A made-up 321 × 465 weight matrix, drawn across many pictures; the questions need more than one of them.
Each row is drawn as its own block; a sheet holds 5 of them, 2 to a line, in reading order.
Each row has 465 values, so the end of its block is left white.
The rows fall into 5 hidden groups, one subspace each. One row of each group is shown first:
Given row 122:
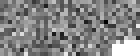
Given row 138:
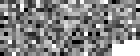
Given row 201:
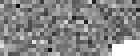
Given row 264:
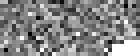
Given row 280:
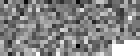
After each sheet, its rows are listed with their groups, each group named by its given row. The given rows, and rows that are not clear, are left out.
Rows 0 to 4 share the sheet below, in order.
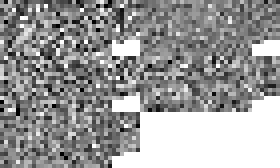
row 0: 280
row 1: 201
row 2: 264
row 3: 122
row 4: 201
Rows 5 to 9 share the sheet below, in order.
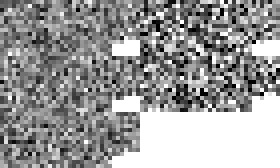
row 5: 122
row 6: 201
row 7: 138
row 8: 122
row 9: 201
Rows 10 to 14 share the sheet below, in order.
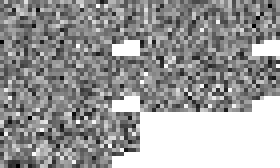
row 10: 280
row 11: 138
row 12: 264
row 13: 138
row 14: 122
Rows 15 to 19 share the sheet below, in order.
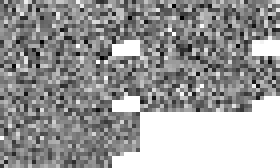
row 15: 280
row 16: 122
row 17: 280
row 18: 138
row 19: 201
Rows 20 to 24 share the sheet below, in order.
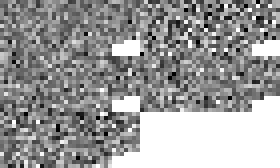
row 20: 138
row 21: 264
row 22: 201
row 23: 201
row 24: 280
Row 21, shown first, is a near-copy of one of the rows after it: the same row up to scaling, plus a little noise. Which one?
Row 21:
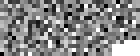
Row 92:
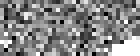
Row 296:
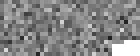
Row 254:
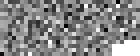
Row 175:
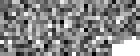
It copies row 254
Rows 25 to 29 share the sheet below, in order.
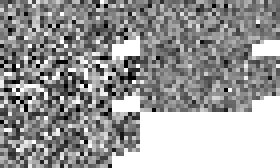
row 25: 280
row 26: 264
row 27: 280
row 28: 138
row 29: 280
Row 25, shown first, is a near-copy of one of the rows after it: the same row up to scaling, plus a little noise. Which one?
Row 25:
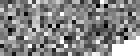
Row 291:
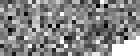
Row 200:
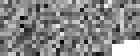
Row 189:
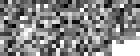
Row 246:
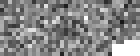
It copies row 291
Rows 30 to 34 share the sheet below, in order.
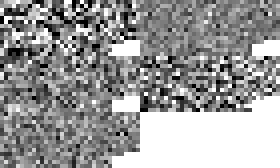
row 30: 122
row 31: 201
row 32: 122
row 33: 201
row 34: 264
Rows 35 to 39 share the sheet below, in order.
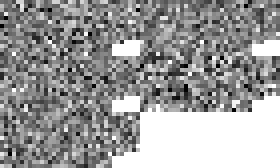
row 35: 138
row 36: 280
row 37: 122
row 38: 122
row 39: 138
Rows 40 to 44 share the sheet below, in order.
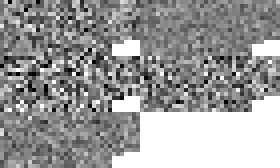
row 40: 201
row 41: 201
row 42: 122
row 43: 138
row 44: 122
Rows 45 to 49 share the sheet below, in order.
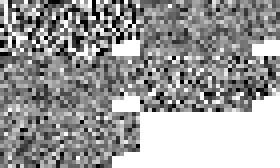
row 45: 138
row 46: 122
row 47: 122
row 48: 280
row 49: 280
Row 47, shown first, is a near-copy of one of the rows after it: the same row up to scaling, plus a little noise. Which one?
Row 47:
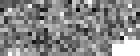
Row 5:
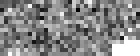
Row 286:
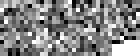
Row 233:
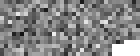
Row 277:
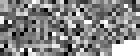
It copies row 5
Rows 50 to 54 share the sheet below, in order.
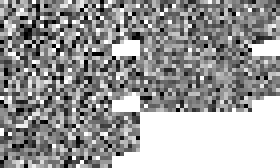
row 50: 280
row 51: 201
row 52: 264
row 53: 264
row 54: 122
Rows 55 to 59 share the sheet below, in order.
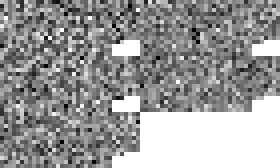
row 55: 138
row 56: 201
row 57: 122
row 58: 201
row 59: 138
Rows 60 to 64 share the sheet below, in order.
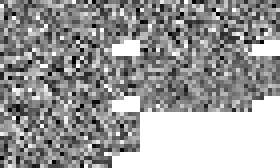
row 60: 201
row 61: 264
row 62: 122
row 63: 122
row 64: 264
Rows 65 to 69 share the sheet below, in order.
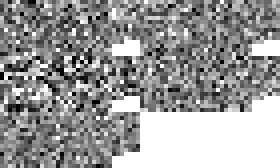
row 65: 201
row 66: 122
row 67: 122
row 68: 201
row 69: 280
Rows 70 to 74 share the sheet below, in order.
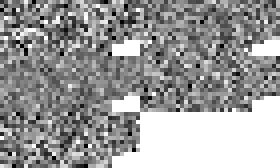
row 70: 280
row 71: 264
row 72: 264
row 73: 264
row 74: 138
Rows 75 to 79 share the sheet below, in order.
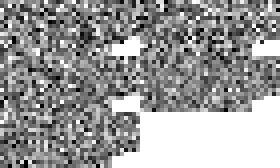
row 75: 264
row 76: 138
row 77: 264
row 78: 138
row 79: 122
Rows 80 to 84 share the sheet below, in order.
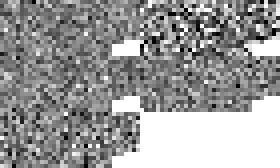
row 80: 201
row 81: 264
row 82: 138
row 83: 264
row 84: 138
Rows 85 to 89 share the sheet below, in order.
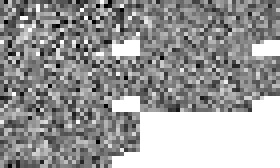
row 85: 280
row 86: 138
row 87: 264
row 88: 264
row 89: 122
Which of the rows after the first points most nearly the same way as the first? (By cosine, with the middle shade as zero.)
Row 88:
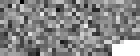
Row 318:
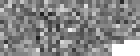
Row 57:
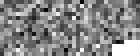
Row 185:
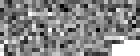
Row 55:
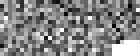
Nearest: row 185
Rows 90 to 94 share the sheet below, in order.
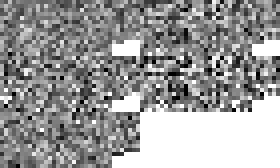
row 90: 280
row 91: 122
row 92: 264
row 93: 122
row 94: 122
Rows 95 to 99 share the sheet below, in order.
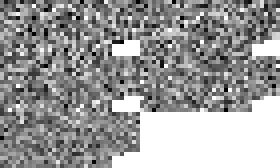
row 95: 122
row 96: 280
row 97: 122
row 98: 138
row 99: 138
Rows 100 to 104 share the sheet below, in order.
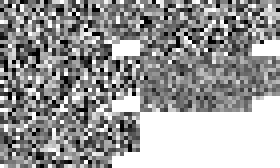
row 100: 264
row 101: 138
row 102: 138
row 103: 122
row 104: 201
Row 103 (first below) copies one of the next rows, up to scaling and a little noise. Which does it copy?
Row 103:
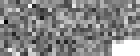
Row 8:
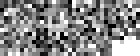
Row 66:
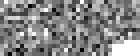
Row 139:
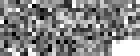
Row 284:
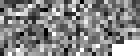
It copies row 139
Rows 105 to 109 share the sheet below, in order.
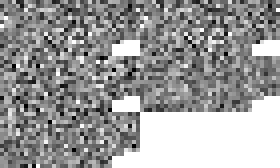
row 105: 138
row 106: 138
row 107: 280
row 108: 122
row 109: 201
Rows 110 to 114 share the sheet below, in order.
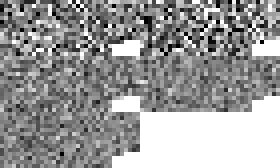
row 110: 201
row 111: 138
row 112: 122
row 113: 138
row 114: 280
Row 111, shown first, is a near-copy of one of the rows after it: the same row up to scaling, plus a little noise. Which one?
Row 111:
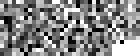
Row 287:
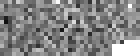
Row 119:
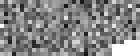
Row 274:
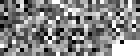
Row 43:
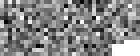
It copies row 287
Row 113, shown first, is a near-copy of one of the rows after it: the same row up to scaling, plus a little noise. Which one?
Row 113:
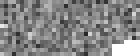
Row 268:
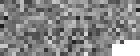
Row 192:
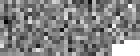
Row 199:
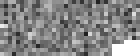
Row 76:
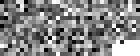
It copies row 199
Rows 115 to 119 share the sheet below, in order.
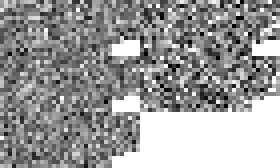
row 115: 122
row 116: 201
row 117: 280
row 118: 201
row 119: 138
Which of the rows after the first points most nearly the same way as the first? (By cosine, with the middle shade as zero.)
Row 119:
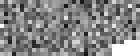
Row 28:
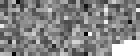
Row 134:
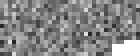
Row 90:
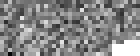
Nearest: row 28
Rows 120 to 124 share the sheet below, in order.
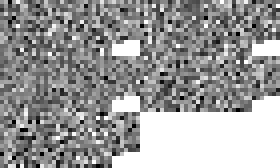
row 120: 201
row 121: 138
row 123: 280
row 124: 280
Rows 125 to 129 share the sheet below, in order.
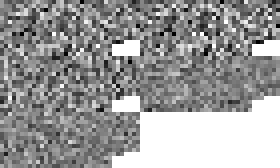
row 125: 122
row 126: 122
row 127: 138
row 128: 122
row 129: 264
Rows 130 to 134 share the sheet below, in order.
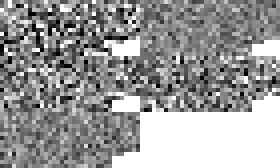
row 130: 264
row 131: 264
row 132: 264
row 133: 201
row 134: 138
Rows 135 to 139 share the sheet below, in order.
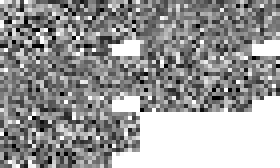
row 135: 138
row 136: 280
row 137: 201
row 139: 122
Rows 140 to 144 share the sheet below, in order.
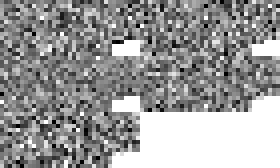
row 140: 122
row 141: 138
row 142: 201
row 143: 122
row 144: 122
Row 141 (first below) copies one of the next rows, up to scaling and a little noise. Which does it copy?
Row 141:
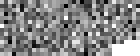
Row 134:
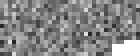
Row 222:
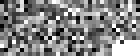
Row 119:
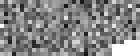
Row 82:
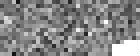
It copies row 119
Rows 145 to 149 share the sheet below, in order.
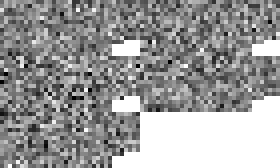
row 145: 122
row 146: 138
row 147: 138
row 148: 122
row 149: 122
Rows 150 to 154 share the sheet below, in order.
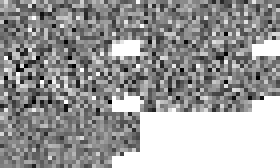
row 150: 122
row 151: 138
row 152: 201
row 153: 264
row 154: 201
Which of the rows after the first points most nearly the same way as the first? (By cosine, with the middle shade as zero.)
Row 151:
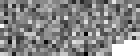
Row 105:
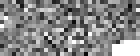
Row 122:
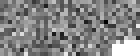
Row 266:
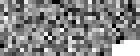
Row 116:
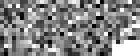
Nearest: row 105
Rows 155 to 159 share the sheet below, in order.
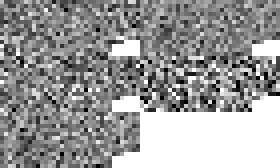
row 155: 264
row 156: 280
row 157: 138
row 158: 264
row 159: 280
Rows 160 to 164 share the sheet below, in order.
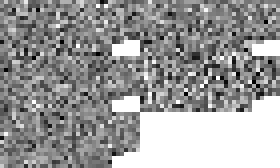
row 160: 280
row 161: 264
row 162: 201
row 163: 138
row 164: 201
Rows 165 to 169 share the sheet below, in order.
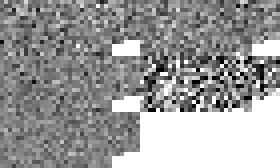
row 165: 280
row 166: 280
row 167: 280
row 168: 280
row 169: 138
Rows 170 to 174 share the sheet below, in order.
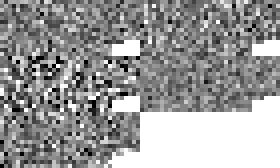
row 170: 264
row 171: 138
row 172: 201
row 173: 264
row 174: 201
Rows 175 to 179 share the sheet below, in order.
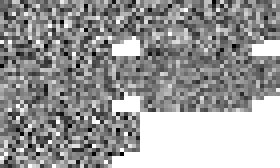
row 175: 264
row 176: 122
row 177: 122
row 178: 280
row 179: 264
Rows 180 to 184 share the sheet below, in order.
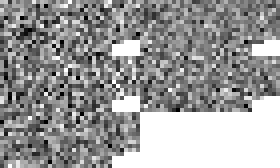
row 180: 280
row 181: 264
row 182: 138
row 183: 264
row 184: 122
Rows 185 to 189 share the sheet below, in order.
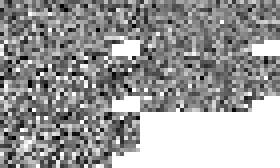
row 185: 264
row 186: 201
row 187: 201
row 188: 264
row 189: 280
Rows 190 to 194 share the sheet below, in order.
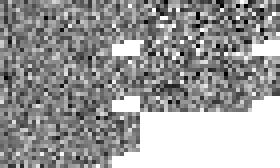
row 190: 138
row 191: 280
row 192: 138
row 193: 280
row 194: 280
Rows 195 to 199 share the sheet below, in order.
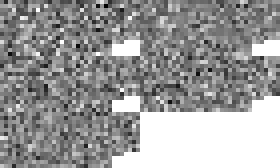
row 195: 280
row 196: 280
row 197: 122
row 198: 280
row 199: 138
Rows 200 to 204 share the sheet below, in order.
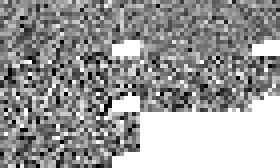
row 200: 280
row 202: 201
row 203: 201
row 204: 280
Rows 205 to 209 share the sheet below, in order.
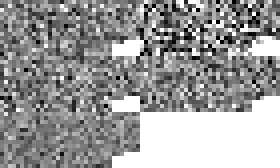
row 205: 264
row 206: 201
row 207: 264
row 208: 138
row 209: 280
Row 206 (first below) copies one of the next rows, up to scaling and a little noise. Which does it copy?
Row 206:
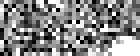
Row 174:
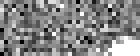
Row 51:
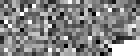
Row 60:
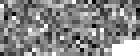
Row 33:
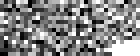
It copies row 174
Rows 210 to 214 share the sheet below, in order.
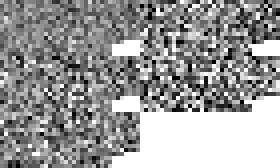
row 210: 138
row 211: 201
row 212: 138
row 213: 201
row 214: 122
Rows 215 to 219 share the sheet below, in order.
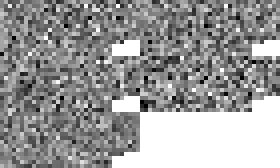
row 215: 264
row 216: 264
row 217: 280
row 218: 201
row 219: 201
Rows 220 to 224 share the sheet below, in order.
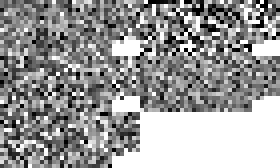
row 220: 122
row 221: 264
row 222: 138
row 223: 264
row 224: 280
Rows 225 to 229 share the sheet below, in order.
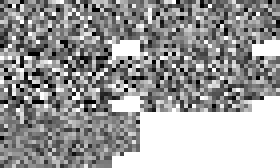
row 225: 264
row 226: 201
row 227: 138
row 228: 264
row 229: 138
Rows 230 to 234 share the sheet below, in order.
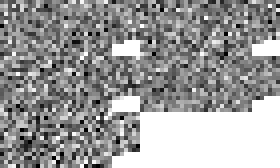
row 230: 138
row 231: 138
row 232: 122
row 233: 122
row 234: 280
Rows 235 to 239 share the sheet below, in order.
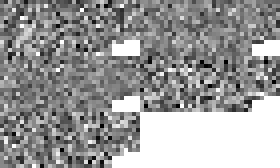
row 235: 280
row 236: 122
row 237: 201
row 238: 264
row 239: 201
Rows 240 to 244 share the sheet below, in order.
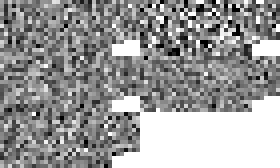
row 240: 138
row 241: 264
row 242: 122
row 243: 264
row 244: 201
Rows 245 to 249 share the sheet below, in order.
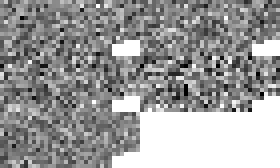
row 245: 280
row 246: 280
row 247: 122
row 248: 122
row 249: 122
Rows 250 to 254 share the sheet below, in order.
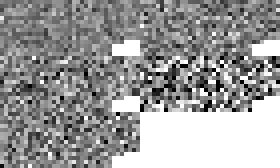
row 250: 122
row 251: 138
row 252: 280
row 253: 122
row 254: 264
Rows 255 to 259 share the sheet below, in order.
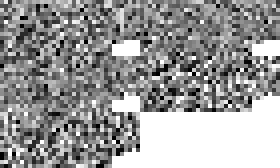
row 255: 280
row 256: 264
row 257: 122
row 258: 201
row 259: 138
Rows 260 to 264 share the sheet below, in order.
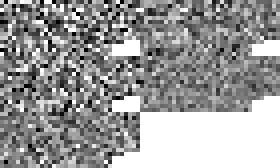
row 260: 264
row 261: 122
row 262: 122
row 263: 201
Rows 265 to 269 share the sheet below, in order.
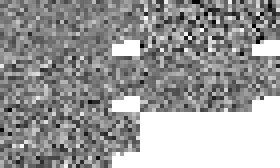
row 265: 201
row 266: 138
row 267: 122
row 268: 138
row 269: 122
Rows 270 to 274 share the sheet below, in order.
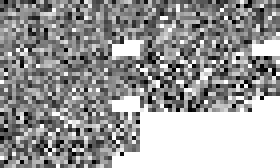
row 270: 122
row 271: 280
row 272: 138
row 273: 201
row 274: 138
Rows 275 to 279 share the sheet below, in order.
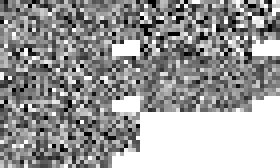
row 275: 122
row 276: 201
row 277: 122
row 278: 280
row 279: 122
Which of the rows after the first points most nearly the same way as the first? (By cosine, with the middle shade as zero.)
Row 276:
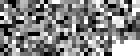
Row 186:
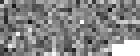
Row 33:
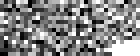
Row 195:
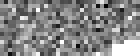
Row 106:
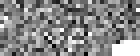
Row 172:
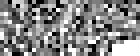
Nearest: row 33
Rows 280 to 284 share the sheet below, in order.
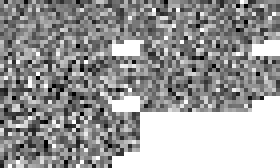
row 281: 280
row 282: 201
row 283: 264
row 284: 122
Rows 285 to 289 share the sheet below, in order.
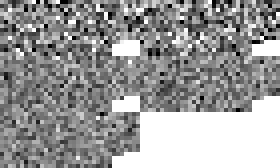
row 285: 201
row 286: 122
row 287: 138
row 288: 280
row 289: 280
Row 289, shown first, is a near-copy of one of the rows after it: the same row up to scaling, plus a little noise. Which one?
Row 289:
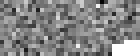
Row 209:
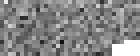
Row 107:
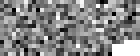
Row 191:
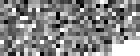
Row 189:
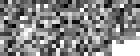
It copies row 107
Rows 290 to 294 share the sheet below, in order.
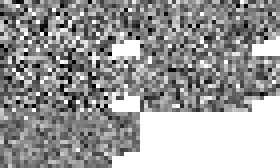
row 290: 201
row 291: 280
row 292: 201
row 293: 264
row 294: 201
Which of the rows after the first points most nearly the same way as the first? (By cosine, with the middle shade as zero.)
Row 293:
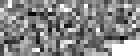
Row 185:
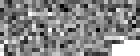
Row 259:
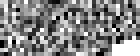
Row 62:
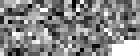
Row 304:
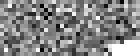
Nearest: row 304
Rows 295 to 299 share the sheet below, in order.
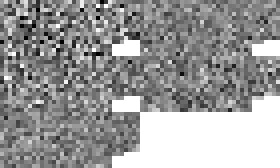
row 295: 280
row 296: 264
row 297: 138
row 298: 122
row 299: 280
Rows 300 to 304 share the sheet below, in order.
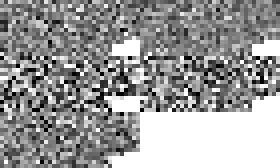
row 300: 264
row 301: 122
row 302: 264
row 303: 264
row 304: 264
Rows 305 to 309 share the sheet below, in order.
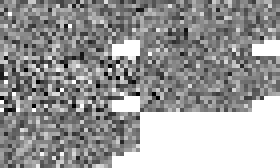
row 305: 201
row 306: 122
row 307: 264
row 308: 264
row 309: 280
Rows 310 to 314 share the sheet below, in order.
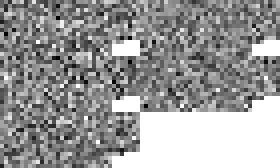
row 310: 201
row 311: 138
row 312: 138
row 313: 264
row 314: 264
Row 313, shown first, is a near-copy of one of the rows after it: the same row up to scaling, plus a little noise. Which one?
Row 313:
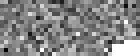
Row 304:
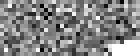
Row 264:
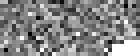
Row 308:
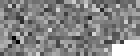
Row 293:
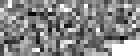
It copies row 264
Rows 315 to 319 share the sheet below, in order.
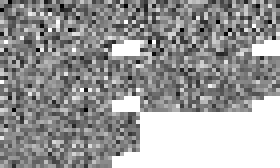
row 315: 264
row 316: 138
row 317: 138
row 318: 264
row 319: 138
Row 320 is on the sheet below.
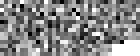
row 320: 264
